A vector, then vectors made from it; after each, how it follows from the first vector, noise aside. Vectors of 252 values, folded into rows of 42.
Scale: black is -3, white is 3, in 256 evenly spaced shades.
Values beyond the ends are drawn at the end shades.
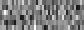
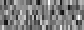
reversed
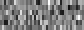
reversed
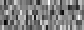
reversed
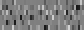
partly zeroed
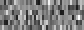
reversed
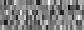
reversed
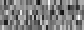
reversed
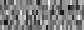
reversed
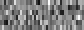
reversed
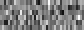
reversed
